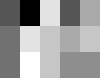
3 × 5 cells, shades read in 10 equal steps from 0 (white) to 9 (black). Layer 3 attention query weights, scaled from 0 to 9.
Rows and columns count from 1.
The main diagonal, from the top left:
6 1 2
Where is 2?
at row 2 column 3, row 2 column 5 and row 3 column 3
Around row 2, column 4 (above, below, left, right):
6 4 2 2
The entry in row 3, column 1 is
5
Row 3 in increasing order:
0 2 4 4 5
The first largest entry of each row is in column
2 1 1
